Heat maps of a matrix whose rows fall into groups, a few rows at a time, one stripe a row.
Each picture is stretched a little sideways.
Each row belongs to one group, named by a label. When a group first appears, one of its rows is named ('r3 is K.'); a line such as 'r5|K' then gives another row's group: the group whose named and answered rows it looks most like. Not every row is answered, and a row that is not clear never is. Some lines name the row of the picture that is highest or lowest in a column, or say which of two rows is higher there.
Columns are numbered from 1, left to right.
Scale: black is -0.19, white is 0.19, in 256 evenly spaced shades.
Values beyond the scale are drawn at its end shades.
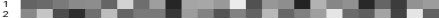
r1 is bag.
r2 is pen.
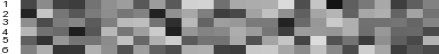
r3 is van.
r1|bag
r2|pen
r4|van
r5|bag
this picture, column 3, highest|5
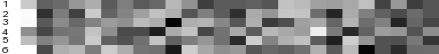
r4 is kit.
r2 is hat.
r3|van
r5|hat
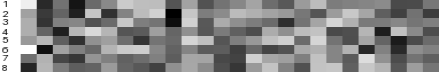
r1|van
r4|kit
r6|van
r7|pen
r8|pen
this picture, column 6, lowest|2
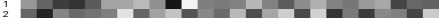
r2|bag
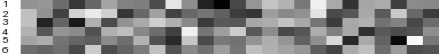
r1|pen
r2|kit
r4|van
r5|pen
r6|hat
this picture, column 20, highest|5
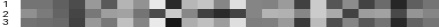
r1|bag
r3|bag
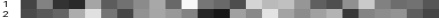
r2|kit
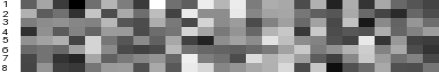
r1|bag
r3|bag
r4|bag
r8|bag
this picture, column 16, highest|5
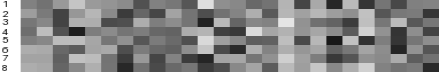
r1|bag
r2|kit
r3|kit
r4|pen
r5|bag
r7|kit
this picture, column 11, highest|4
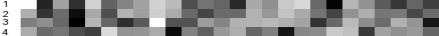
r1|hat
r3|hat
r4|van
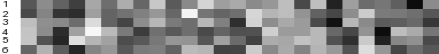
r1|bag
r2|hat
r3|hat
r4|kit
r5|kit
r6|pen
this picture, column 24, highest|4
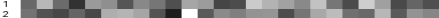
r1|pen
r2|van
